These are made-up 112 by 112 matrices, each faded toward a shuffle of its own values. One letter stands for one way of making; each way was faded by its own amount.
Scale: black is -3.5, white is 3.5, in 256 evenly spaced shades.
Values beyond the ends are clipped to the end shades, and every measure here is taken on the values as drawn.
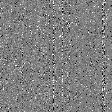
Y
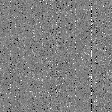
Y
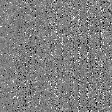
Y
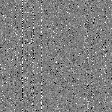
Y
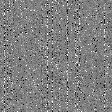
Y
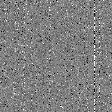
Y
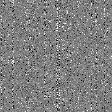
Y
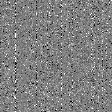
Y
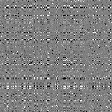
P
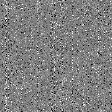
Y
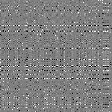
P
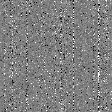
Y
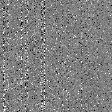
Y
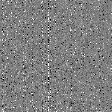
Y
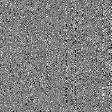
Y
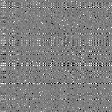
P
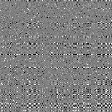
P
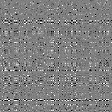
P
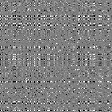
P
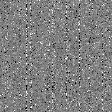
Y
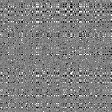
P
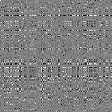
P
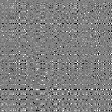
P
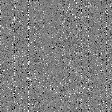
Y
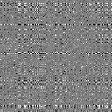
P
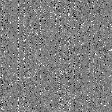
Y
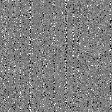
Y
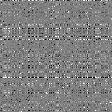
P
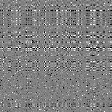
P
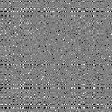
P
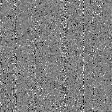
Y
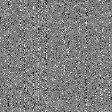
Y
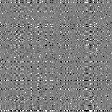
P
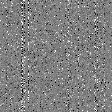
Y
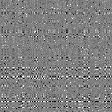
P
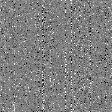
Y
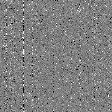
Y
